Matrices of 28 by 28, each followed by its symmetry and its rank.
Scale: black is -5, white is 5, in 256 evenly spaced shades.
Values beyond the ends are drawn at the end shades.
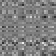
neither, rank two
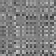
antisymmetric, rank two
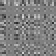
antisymmetric, rank two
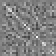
symmetric, rank five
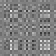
symmetric, rank two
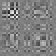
symmetric, rank two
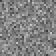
neither, full rank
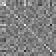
symmetric, rank five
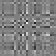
antisymmetric, rank two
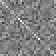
symmetric, rank five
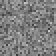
neither, full rank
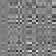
neither, rank two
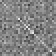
symmetric, rank five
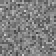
neither, full rank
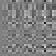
neither, rank two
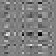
neither, rank two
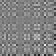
symmetric, rank two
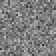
neither, full rank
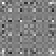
symmetric, rank two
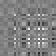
symmetric, rank two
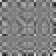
symmetric, rank two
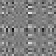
antisymmetric, rank two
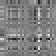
antisymmetric, rank two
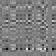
neither, rank two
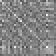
symmetric, rank five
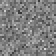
neither, full rank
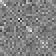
symmetric, rank five
